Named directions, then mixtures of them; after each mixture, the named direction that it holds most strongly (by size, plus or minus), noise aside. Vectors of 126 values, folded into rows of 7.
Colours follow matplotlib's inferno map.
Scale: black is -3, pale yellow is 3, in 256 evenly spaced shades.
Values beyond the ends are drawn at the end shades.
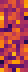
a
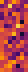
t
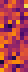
a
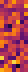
a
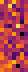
t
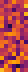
a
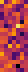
t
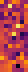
t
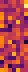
a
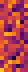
t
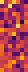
t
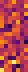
a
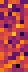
t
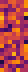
a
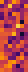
t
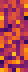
a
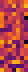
a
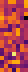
a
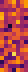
a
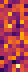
t
